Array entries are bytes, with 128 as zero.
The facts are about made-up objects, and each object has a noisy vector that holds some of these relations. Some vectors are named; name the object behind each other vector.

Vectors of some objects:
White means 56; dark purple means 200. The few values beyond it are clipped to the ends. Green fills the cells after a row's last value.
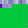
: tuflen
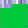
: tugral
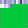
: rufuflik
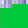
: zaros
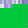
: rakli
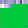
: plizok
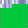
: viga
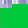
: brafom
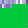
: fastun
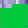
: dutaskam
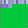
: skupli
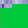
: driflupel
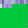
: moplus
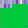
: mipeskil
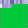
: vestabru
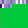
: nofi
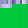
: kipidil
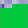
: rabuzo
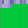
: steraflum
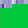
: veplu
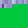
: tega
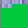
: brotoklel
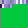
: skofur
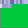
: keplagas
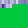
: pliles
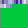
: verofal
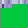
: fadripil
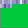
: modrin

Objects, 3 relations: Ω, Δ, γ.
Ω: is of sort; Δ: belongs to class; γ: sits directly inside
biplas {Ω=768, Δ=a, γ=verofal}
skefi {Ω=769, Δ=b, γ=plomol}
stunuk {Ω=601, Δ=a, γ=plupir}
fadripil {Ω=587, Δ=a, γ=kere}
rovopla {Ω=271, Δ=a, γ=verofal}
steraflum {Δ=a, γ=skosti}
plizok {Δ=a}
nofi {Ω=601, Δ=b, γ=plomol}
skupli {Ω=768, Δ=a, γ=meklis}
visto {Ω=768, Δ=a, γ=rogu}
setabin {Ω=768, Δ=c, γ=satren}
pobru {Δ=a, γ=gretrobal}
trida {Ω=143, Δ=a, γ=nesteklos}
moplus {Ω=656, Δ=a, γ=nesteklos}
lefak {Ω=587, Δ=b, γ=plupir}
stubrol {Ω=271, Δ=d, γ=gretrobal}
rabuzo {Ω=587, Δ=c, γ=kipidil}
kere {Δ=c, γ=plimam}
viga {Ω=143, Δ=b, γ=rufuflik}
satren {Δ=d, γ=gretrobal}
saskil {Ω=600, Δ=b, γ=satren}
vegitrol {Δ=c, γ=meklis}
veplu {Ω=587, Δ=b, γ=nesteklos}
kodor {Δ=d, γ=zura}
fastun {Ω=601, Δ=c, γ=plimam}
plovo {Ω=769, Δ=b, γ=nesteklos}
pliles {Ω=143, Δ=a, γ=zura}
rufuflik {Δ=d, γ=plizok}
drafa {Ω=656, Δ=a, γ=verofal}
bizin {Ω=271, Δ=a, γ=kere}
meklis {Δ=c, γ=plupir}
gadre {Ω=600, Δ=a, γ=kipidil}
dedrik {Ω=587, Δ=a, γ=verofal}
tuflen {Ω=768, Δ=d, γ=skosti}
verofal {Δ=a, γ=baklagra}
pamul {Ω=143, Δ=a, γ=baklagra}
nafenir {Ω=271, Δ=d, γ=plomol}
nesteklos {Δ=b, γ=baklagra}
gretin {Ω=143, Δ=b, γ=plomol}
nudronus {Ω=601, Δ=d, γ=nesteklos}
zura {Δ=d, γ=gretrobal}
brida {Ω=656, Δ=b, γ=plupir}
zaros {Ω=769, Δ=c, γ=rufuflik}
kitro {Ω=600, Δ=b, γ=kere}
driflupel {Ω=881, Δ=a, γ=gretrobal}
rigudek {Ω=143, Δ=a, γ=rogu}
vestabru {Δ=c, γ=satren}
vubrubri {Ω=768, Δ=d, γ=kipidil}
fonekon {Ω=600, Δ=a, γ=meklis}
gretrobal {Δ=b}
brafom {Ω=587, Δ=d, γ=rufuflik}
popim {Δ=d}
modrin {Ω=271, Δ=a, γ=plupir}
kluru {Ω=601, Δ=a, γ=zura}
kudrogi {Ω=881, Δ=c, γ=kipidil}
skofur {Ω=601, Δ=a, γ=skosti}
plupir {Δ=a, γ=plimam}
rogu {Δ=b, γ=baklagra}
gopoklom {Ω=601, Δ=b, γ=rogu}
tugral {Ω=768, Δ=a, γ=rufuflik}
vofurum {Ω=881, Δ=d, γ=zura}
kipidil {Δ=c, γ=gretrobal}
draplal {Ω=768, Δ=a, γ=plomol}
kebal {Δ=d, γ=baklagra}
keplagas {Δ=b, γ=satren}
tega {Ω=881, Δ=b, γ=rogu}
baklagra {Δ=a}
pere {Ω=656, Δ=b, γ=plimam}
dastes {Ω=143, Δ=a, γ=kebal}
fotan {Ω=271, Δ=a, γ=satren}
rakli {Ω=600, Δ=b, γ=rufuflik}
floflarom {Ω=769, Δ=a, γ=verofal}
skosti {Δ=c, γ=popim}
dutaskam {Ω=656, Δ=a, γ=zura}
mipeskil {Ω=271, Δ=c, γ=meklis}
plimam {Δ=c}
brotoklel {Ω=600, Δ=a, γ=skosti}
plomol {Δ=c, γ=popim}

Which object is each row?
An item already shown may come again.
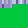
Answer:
lefak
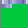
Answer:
gretin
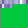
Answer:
stunuk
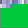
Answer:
plimam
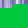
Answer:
kodor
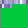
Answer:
stunuk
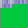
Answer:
rovopla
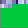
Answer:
meklis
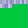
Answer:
saskil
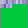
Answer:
stubrol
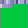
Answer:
vegitrol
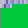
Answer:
fotan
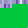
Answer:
mipeskil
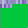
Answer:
nafenir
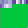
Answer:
zura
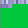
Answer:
skupli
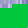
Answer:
gadre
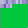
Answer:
stubrol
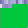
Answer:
brida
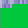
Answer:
rovopla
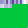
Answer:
satren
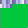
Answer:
kere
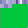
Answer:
fonekon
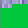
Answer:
brotoklel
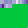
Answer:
vofurum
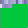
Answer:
brida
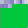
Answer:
setabin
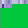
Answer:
fadripil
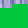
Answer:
pobru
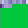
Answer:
skefi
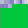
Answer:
setabin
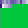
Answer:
plomol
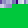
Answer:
plupir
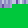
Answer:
lefak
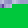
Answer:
rabuzo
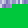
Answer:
bizin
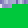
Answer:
brida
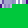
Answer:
kluru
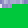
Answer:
pere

